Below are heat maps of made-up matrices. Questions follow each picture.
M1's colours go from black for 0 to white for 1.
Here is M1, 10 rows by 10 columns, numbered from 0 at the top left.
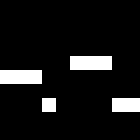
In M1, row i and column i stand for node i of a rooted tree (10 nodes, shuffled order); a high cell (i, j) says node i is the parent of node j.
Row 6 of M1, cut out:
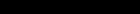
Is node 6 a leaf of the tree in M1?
yes
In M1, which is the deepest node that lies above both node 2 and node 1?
5
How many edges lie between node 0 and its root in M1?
2
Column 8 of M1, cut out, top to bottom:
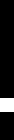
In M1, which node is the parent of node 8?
7
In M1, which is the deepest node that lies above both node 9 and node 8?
7
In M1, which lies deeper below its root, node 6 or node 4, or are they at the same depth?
node 6
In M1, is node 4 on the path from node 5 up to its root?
yes
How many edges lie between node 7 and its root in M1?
1
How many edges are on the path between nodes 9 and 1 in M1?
4
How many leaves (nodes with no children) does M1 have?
7
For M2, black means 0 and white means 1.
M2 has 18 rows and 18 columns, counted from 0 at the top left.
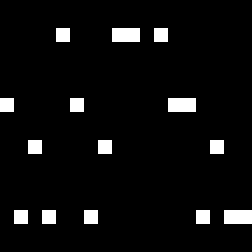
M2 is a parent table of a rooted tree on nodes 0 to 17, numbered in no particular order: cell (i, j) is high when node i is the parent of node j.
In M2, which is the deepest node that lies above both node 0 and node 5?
7
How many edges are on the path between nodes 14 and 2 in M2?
3
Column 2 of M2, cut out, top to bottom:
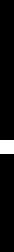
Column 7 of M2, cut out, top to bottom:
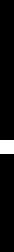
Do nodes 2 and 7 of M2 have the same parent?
yes
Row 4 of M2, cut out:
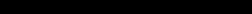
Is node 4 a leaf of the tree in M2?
yes
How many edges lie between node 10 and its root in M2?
0
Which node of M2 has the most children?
15
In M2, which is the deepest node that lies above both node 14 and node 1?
15
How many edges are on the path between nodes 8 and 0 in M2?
4
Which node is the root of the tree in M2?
10
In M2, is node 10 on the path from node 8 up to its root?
yes
